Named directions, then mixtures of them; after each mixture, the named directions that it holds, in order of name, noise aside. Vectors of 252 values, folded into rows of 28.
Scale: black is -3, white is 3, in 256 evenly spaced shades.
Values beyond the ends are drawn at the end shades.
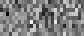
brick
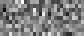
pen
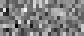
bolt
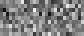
brick, pen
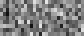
bolt, pen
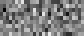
pen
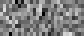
brick, pen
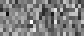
brick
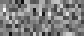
pen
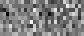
brick, pen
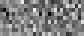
brick, pen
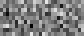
bolt, pen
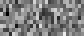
bolt, brick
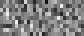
bolt, pen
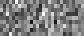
brick, pen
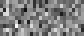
bolt
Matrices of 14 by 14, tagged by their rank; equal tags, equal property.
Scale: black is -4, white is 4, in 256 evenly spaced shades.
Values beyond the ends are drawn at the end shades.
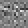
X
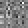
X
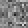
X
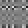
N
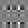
N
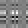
N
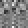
X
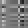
N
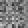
X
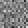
X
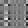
N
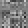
X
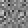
X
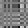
N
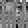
X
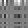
N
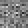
X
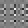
N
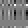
N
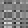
N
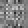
X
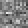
X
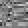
X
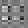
N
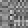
X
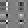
N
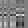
N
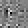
X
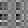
N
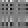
N
